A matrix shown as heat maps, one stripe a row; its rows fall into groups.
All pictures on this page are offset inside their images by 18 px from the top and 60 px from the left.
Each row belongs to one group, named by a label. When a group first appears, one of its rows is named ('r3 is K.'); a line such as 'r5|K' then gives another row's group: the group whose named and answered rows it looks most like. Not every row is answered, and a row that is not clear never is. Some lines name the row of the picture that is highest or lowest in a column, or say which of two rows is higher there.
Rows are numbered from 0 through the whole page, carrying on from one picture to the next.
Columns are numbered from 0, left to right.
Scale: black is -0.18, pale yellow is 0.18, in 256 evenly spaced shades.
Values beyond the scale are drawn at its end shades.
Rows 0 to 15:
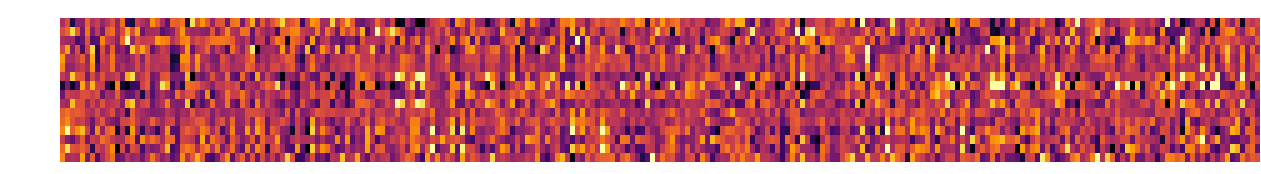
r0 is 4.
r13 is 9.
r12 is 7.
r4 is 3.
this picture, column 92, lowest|2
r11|7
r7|9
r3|3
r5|3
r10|7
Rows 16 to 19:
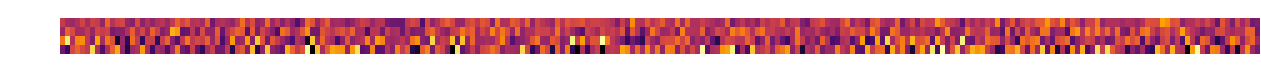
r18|7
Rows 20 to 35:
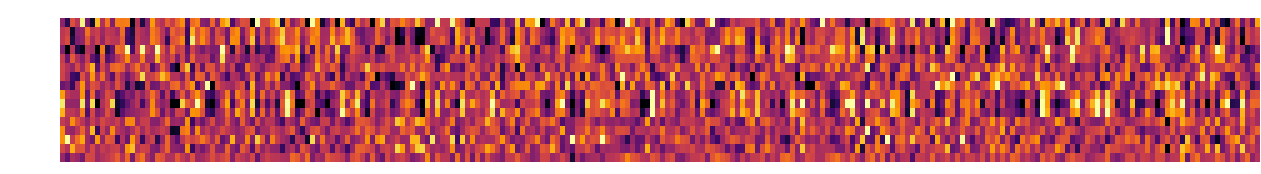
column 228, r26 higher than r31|Yes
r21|4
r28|3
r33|7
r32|3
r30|3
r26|9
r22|4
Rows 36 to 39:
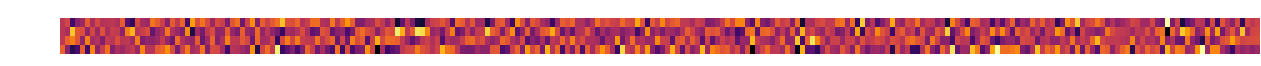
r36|4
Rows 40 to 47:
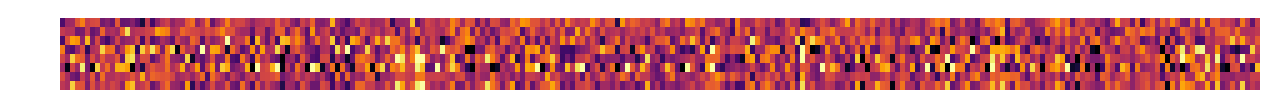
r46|9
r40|9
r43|9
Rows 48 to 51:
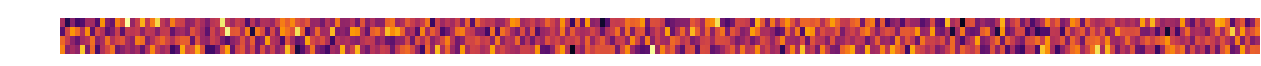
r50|9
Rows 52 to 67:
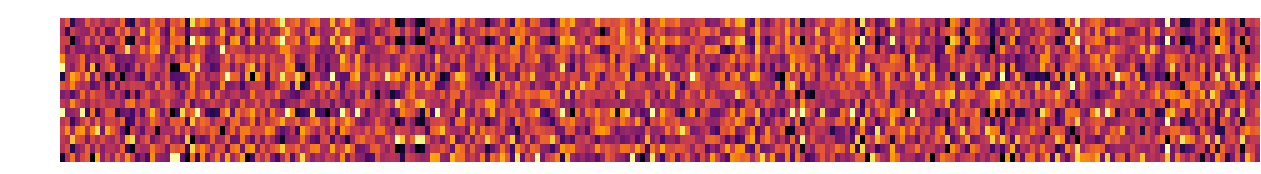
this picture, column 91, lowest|64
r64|7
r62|3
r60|9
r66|4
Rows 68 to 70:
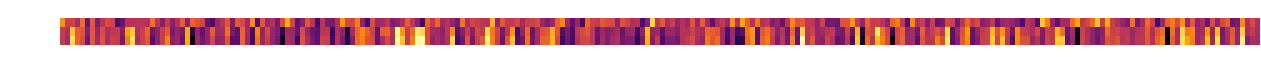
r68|3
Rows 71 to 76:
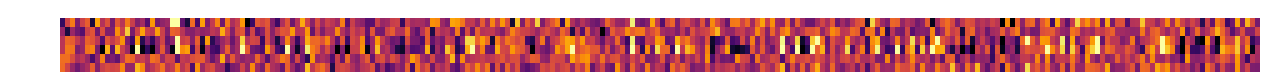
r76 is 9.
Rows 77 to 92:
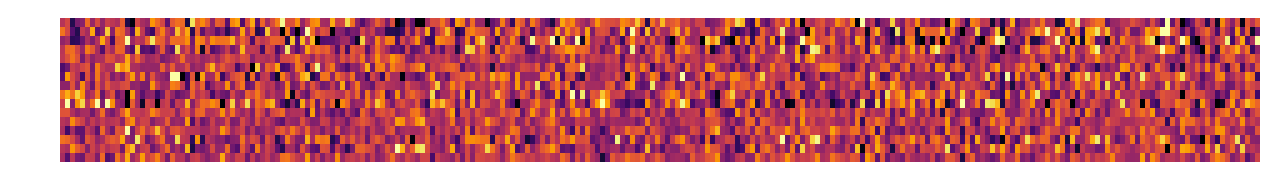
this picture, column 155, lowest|86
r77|4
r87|7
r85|7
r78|9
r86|7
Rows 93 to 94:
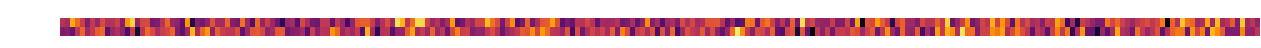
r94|9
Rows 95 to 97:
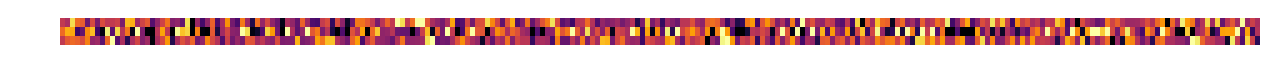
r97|7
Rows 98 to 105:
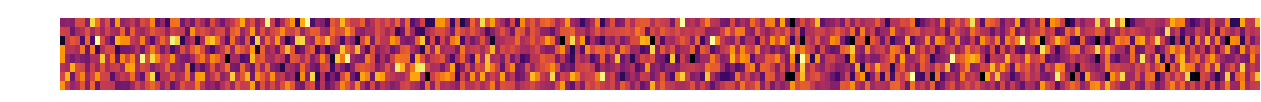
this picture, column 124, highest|98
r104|7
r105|3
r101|3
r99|4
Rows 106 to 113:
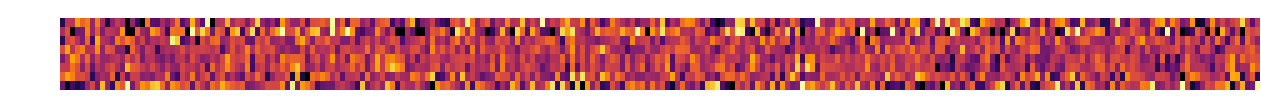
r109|7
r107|4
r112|7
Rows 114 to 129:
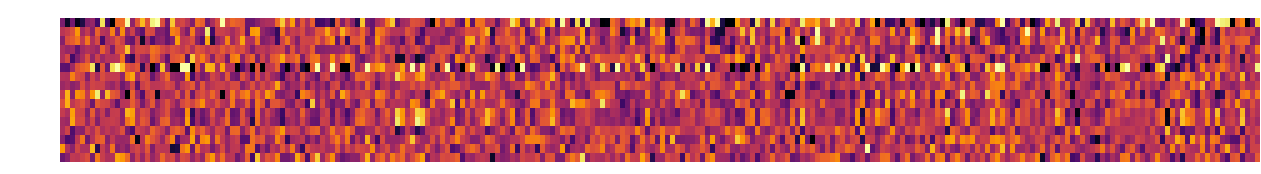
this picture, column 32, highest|114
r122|7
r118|4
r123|7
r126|4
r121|9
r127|9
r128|3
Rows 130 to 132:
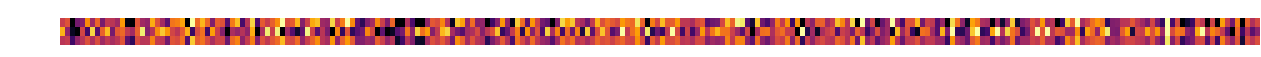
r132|4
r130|4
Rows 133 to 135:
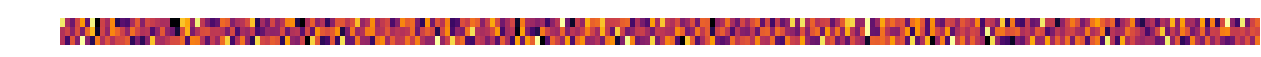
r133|3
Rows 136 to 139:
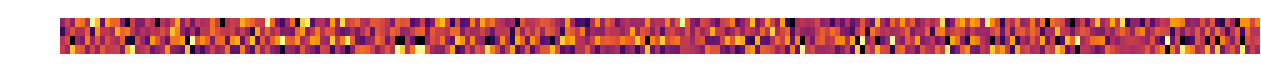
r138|4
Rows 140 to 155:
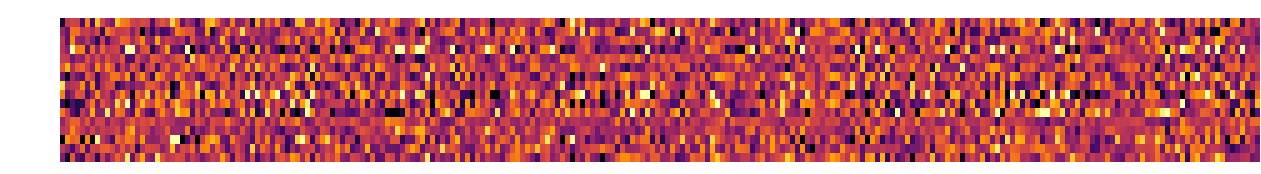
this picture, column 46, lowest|150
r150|9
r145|7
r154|9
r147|3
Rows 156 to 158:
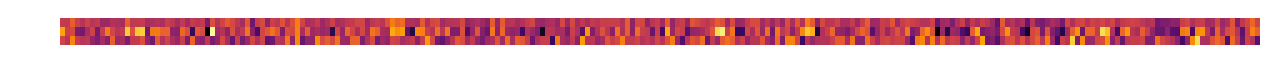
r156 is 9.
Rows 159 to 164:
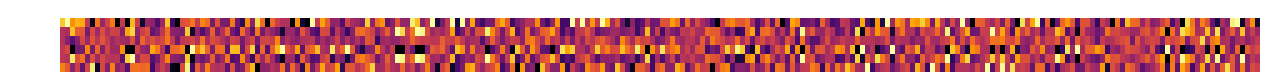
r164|3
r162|4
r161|9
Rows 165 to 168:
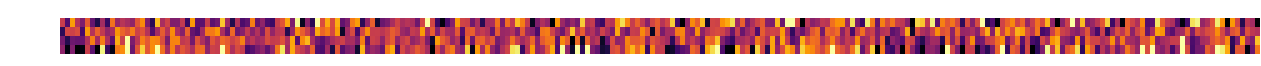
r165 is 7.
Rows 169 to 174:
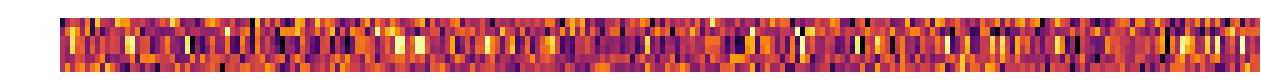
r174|7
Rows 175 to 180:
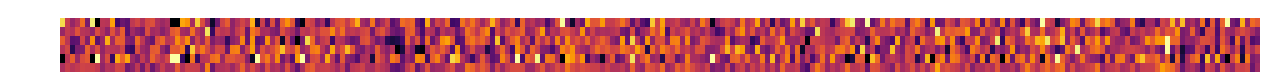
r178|4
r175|3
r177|9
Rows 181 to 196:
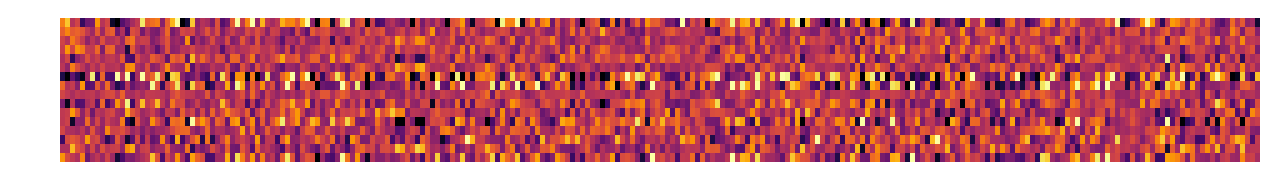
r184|7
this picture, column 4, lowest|187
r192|4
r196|3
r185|4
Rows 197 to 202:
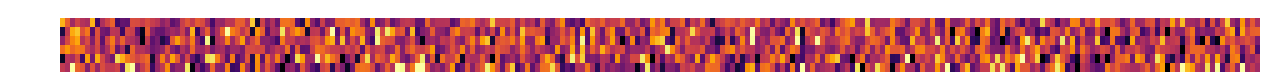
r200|7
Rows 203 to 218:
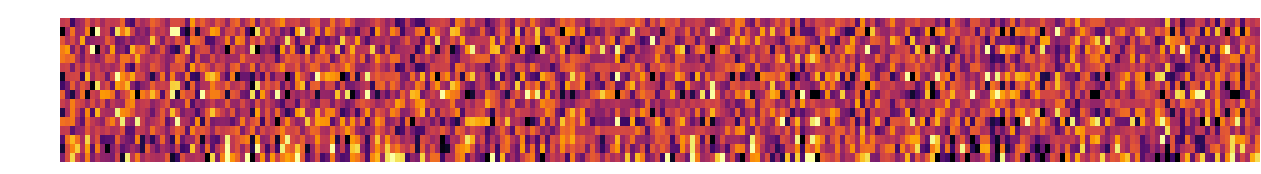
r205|3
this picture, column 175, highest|209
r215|4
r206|3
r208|4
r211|9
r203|4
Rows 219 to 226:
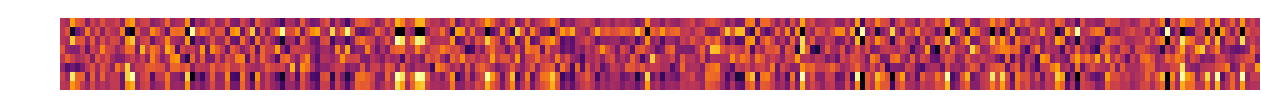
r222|9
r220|4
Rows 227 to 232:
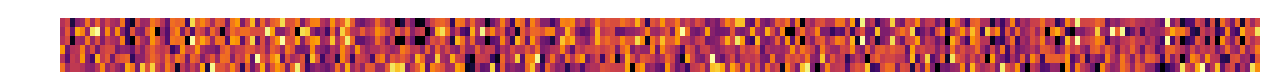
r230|3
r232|9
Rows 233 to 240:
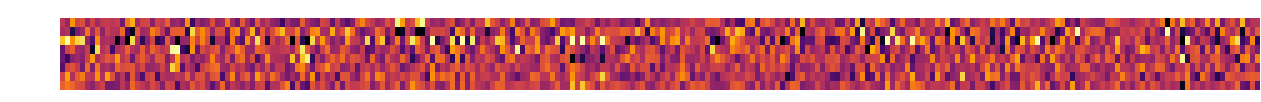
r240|7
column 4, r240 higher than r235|No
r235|7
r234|4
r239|7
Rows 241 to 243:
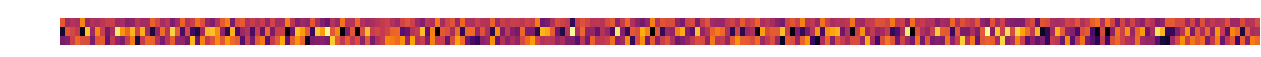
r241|3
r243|9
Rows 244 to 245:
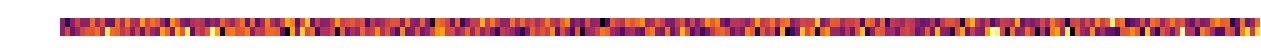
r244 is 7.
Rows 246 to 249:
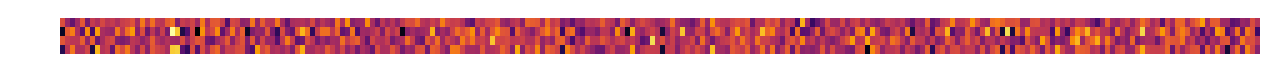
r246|9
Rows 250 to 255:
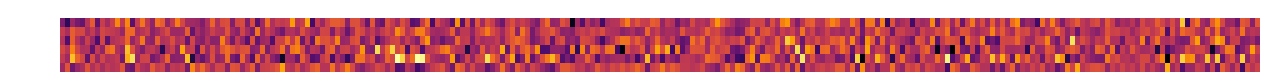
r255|4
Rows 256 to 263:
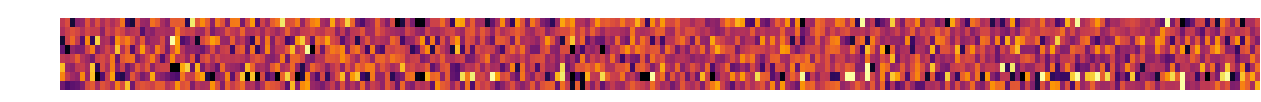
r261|3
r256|4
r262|3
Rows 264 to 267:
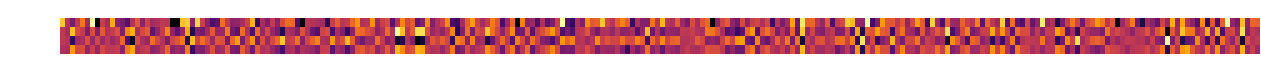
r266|4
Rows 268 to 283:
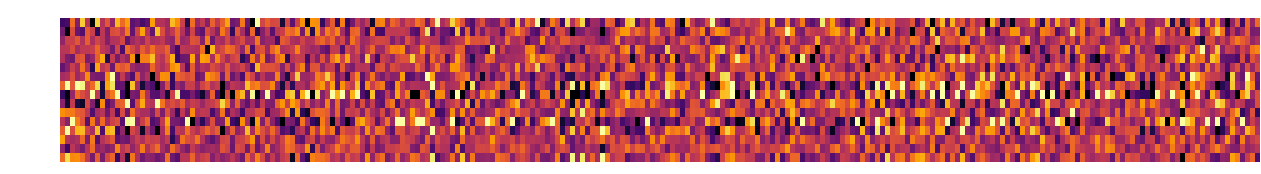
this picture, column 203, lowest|279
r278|7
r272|9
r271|9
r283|7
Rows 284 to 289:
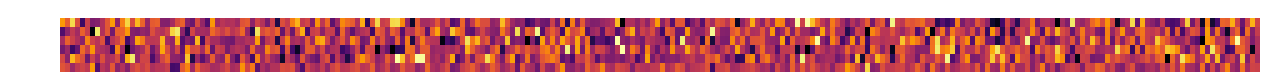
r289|3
